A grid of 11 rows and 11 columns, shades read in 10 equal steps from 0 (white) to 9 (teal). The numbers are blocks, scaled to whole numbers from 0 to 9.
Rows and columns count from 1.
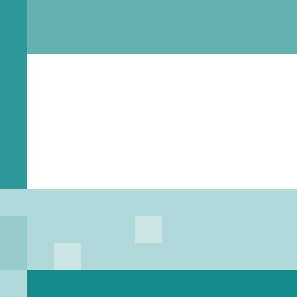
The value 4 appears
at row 9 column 1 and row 10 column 1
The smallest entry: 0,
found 50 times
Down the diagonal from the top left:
8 6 0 0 0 0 0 3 3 3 9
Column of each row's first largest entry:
1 1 1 1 1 1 1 1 1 1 2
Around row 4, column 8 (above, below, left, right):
0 0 0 0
